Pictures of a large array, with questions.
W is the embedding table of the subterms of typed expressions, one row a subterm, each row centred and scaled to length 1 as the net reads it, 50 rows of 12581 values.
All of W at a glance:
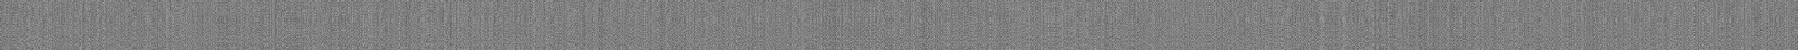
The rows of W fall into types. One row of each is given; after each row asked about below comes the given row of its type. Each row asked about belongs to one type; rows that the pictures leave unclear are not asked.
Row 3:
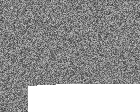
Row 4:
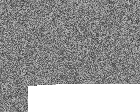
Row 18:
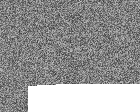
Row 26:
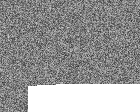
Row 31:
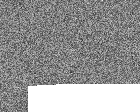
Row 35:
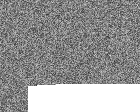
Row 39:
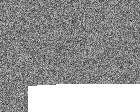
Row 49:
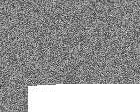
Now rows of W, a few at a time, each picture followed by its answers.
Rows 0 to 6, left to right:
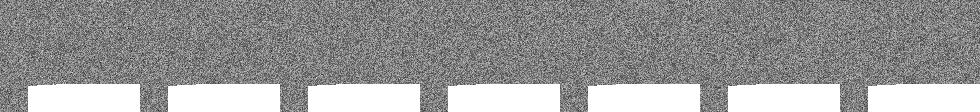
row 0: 39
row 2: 49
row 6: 39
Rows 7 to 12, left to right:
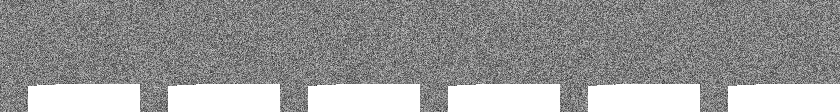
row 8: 31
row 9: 49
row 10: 26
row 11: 3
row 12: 4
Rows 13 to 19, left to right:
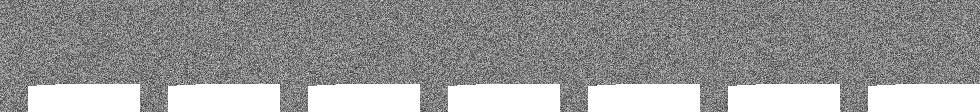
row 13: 18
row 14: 35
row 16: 3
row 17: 35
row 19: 18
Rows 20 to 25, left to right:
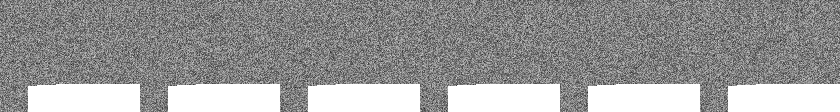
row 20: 26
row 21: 18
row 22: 3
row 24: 4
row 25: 39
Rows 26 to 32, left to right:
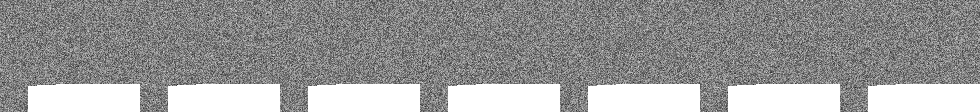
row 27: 31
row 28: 49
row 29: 3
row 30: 39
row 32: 3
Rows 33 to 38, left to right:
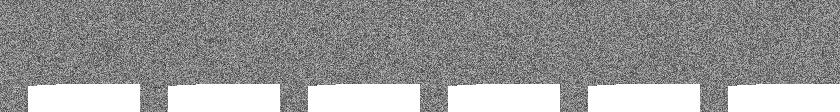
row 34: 26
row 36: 4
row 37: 4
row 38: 49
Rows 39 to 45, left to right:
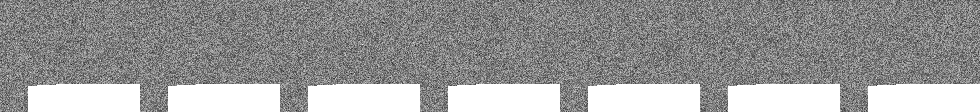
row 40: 18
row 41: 4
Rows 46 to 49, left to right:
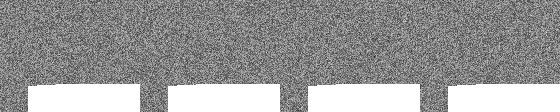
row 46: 18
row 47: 35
